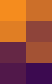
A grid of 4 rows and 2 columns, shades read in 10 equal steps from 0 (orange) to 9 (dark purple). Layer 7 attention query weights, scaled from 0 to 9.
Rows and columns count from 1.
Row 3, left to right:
7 4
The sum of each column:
16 20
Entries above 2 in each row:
0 1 2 2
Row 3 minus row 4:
-1 -5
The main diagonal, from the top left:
0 5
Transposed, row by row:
0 1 7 8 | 2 5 4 9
